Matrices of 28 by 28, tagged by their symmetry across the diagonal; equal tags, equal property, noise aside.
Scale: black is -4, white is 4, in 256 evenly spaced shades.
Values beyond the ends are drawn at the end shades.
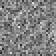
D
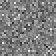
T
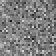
D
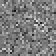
D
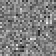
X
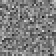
D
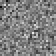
T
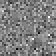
X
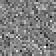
X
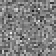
X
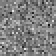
X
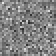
T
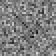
T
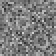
T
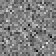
T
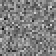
D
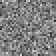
X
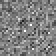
T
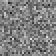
D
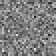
X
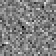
X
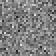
D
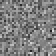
T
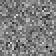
T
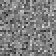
X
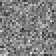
D
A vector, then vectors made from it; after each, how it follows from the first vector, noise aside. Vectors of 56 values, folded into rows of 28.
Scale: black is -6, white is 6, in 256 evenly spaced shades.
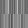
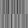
sign-scrambled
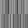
negated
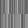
copied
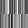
scaled up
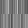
copied
